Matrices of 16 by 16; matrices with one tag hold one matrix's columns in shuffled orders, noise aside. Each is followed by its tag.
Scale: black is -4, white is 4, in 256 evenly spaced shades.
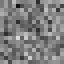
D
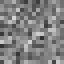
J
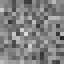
J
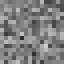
J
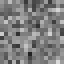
J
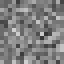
J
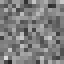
D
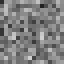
D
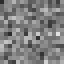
J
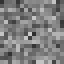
J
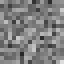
J
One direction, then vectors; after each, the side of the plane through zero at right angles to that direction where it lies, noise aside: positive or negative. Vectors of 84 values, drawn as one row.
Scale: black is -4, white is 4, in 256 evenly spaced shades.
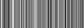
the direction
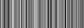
positive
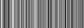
positive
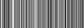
positive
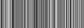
negative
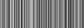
positive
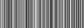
positive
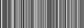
positive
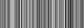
positive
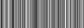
negative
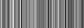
positive
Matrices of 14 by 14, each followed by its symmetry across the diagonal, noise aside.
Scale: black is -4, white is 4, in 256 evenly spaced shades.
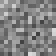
symmetric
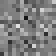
antisymmetric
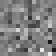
antisymmetric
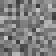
antisymmetric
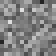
symmetric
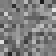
antisymmetric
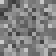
symmetric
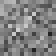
symmetric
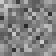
symmetric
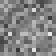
symmetric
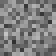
symmetric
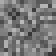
symmetric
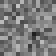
symmetric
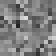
antisymmetric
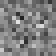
antisymmetric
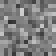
antisymmetric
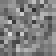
antisymmetric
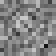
symmetric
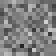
antisymmetric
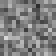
antisymmetric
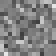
symmetric
